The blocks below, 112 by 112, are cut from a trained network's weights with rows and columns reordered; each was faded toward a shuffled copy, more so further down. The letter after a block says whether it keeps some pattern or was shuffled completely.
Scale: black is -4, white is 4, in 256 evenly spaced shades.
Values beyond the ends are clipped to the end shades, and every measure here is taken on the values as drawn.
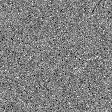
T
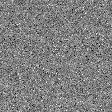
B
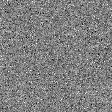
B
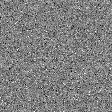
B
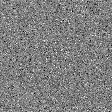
T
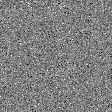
T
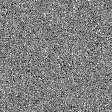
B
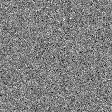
B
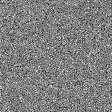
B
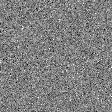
T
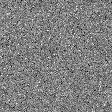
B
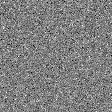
T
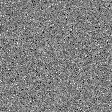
T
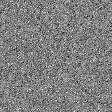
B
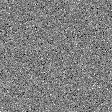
T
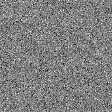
T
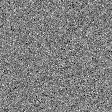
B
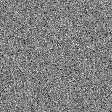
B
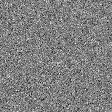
B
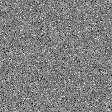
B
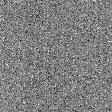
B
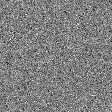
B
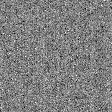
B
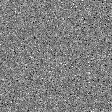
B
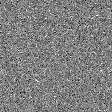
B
